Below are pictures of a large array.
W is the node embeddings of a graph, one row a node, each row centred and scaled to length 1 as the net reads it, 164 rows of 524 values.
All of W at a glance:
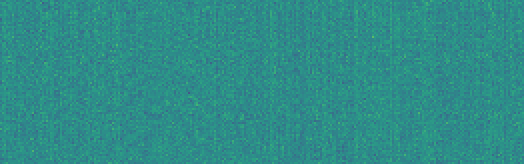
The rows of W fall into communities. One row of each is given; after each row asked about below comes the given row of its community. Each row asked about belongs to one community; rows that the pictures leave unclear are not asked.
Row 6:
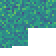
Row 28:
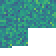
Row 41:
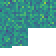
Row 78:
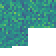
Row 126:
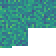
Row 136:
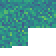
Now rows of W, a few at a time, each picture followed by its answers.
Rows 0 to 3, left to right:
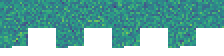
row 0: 6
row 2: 136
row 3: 136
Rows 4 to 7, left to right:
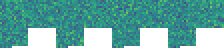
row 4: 41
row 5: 78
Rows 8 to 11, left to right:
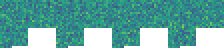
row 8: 41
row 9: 78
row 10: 136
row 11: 126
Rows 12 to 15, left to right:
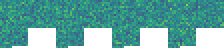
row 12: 126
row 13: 126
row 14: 126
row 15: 136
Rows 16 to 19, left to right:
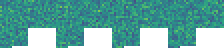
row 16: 126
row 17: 126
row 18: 28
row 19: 28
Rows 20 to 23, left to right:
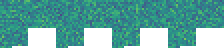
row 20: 126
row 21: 78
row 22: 136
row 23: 136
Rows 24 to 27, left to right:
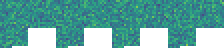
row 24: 6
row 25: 126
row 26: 28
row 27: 41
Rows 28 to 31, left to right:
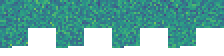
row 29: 126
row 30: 136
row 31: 136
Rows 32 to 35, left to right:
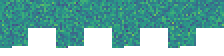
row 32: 41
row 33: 126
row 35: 136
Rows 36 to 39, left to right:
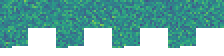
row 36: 28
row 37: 126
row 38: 136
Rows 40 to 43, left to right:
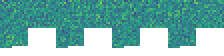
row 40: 6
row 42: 6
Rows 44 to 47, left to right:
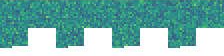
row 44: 28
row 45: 126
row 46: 126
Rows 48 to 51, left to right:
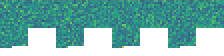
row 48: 28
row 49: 6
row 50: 41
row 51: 78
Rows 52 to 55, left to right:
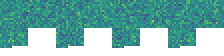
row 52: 6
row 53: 41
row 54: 6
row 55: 6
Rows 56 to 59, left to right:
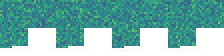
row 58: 28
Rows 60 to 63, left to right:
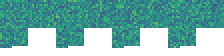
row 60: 41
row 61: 41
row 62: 28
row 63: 28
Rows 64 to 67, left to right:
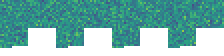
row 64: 78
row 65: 6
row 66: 126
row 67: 41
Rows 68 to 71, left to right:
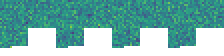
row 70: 126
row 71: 6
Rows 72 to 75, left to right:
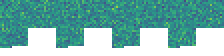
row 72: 126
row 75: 136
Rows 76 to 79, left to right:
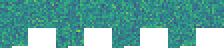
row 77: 28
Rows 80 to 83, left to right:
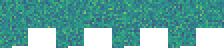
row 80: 41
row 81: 28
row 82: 6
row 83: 6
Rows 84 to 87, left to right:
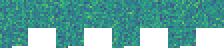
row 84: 41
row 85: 28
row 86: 78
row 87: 6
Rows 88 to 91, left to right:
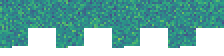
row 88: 126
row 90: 41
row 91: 78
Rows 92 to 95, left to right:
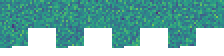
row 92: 136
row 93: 78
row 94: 78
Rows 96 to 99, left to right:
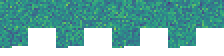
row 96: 41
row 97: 28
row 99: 136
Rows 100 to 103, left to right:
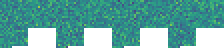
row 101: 28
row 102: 136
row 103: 78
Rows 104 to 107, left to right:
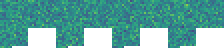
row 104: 126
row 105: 28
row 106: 28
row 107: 6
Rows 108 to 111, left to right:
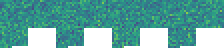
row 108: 136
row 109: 126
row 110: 136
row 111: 6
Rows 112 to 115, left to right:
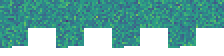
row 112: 28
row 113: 28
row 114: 78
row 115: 78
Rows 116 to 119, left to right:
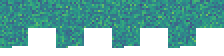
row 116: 78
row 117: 41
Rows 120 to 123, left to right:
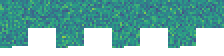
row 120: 126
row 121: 6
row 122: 136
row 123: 136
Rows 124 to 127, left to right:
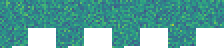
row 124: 41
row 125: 78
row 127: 78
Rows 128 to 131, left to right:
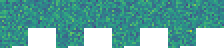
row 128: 136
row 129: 41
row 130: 78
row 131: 126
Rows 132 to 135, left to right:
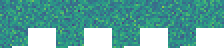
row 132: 78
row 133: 136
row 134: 136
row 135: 78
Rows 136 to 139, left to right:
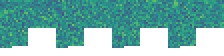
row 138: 28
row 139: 28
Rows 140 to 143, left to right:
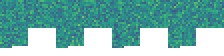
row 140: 41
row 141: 78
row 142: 28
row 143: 6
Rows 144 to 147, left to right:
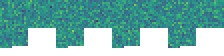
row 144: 126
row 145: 136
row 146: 28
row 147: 6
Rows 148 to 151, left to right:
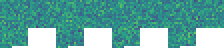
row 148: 136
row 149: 126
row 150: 28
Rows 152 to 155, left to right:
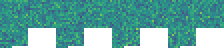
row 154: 41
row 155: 28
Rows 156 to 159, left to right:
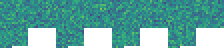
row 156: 6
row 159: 126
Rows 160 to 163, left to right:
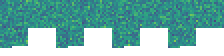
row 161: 41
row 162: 28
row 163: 41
